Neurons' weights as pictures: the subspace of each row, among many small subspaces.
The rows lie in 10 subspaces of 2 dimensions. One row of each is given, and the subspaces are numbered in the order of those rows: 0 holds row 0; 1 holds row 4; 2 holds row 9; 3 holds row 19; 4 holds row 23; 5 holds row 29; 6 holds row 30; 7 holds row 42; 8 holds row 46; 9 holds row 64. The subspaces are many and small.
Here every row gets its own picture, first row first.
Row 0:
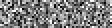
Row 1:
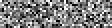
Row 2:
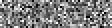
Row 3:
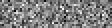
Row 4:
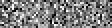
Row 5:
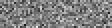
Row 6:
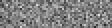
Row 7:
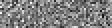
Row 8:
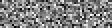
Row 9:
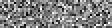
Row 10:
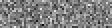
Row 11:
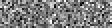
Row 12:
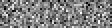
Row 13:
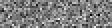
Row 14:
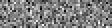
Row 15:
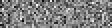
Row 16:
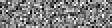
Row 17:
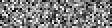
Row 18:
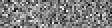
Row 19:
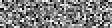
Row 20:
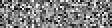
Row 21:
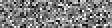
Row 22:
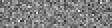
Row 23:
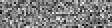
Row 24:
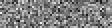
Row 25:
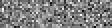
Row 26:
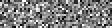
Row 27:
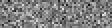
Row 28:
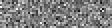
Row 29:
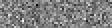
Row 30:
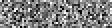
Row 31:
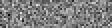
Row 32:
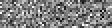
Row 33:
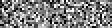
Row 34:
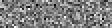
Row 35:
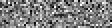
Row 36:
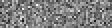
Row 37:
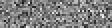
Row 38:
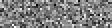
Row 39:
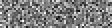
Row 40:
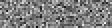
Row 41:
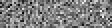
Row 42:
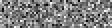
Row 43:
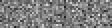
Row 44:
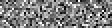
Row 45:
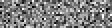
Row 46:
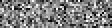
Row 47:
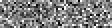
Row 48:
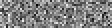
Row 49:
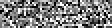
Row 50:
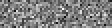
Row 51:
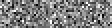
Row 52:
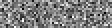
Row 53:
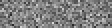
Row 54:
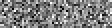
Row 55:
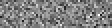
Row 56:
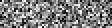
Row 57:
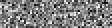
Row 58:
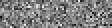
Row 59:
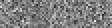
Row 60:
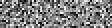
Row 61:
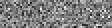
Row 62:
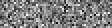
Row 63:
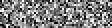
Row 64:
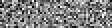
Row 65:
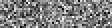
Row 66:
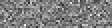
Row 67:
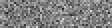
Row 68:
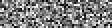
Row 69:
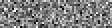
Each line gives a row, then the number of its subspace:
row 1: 7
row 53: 5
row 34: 3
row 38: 3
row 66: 5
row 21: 5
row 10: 0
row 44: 8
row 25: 7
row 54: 6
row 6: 9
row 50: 6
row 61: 9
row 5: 2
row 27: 1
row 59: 1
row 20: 8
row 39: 4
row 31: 4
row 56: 6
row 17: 0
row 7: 9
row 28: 7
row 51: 1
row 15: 4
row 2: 8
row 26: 6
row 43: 7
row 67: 2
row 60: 8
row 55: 8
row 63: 4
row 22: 7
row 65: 2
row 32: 9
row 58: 8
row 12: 0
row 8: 3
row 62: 2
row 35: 0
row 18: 1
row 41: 9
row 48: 4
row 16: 1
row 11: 0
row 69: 1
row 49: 4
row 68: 3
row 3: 6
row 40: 2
